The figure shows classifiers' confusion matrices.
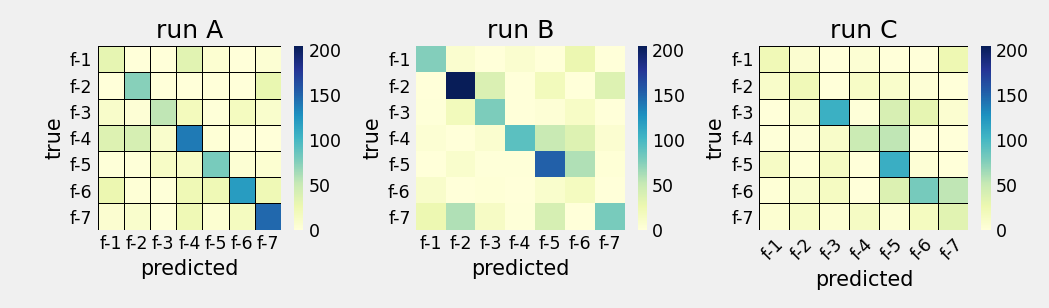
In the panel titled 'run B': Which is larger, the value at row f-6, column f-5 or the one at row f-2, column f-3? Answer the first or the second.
the second
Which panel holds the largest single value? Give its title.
run B
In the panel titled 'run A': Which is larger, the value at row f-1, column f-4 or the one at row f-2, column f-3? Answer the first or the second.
the first
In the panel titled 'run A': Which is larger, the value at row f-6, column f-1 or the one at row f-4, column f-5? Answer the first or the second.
the first
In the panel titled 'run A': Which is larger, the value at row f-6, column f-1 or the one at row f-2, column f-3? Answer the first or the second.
the first
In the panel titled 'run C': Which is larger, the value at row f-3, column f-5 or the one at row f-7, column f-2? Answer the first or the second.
the first
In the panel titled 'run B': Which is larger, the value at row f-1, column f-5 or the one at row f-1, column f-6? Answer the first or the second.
the second
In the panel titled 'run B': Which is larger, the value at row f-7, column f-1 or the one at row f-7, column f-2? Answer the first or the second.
the second
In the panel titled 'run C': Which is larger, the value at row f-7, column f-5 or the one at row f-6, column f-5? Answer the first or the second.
the second
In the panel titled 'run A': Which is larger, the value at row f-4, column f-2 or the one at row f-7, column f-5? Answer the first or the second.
the first
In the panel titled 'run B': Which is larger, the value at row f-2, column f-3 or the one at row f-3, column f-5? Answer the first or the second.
the first
